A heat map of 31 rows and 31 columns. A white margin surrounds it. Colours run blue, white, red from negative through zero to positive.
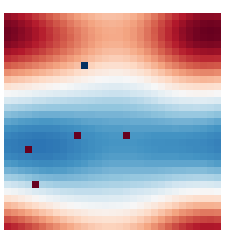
The ninth with the highest average is the top right. Five lone cells stand out: four far higher and one far lower than their neighbours. Values change most from cell to cell in the bottom left. Overall the values sit about 50% of the way up the scale.
